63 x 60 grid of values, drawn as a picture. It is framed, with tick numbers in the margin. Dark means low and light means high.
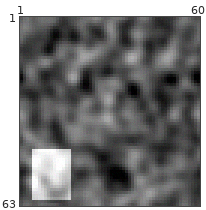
The bottom left is the ninth with the highest average. An odd patch, higher than its surroundings, sits in the bottom left. Values change most from cell to cell in the bottom left. Most values sit low, with a long tail of high ones. The halves do not mirror each other.
